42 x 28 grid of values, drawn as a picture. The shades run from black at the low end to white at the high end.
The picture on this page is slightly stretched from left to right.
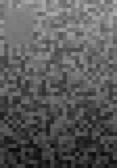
Grain: fine. Slope: up to the top. Stripes: none. Calmest part: top left. Odd patch: calmer, in the top left.
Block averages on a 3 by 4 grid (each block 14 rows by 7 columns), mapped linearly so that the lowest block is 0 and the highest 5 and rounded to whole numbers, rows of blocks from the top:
5555 | 2333 | 0000
